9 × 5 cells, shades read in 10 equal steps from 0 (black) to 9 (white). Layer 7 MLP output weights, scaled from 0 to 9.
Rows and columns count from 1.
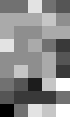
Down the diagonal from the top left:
4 6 5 4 3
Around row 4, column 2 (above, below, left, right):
5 5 8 6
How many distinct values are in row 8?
3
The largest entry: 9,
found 2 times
